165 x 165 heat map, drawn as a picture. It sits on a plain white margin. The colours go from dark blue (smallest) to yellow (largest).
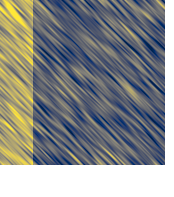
The top left is the ninth with the highest average. Streaks slant down to the right. A vertical seam about 20% of the way across splits the table, and the left part is higher. Overall the values sit about 40% of the way up the scale.
